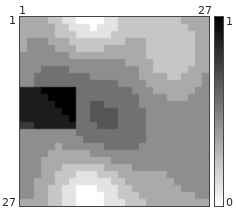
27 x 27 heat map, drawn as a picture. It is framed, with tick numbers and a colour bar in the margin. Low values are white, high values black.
Odd patch: higher, in the middle left. Stripes: none. Ninth with the highest average: middle left. Roughest part: middle left.
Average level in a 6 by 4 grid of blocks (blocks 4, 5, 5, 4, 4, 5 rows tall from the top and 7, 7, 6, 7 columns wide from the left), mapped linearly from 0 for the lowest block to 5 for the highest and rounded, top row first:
1 0 1 1 / 2 2 2 1 / 5 4 3 2 / 4 3 3 2 / 2 2 2 2 / 1 0 1 2
